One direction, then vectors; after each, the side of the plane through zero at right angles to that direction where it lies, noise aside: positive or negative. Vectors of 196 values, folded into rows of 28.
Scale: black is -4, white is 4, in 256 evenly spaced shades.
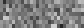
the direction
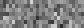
positive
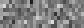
negative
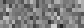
positive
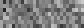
positive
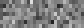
positive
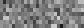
positive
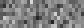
positive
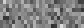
negative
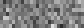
positive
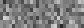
positive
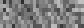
positive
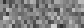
positive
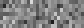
positive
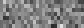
negative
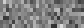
negative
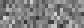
positive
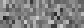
negative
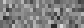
negative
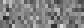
negative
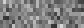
negative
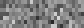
positive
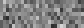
negative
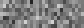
negative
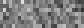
negative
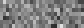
negative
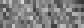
negative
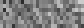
positive
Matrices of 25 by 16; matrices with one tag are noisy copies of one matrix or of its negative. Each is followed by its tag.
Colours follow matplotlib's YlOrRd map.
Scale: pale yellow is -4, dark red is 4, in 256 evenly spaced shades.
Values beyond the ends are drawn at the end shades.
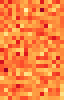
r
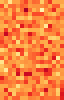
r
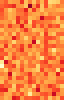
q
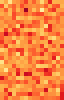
r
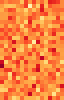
q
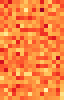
r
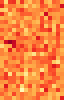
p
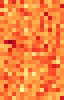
p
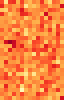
p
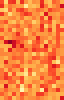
p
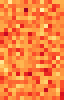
r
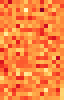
r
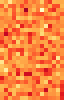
r
